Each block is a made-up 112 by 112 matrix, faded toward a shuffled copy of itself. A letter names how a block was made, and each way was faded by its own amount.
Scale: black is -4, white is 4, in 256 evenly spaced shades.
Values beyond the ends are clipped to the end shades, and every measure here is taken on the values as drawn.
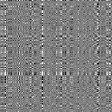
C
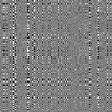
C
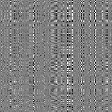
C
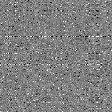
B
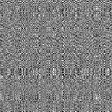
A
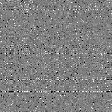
B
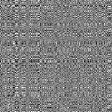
A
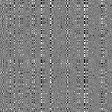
C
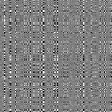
C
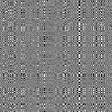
C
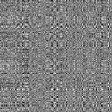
A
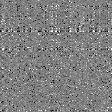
B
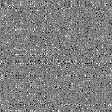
B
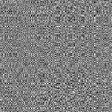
A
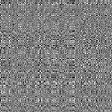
A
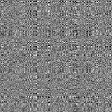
A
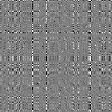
C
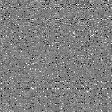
B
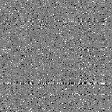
B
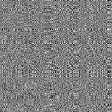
A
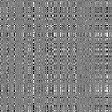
C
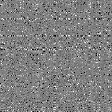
B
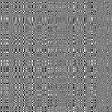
C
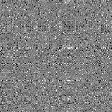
B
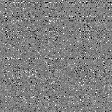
B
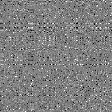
B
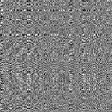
A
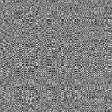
A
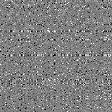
B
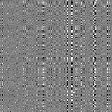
C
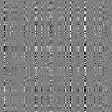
C
